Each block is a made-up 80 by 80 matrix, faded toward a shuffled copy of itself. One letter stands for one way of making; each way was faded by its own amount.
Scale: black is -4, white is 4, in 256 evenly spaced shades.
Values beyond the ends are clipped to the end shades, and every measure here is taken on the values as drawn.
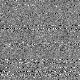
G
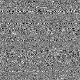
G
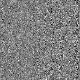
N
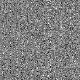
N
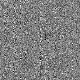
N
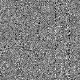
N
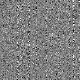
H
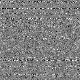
G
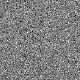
N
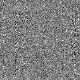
N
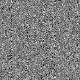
N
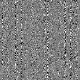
H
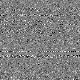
G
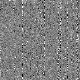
H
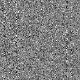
N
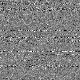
G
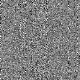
N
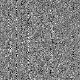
N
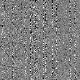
H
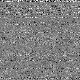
G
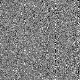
N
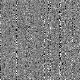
H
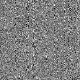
N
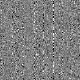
H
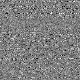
G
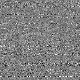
G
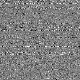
G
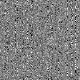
H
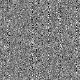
N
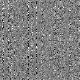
H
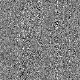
N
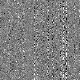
H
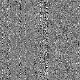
H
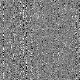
H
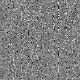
H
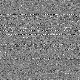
G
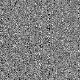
N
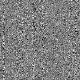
N
